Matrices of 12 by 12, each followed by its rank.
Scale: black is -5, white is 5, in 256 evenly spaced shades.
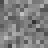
full rank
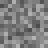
full rank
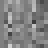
two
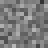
full rank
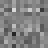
two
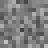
full rank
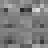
two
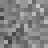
full rank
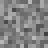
full rank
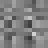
two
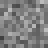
full rank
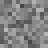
full rank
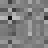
two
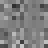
two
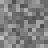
full rank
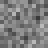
full rank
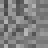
two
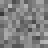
full rank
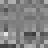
two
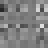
two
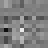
two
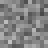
full rank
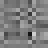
two
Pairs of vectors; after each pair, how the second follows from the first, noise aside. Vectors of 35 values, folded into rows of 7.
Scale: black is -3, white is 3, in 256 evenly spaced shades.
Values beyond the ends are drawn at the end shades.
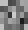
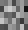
shuffled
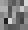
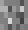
partly zeroed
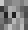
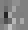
partly zeroed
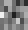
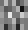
shuffled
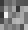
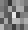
shuffled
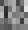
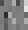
partly zeroed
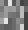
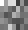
shuffled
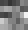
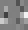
partly zeroed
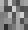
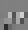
partly zeroed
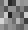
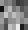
shuffled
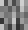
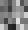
shuffled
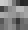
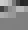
partly zeroed
